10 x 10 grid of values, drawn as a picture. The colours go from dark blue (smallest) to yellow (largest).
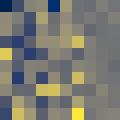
A vertical seam about 70% of the way across splits the table, and the right part is calmer. The middle right is the calmest part. The bottom middle is the ninth with the highest average. The halves do not mirror each other. The ninth with the lowest average is the top left.
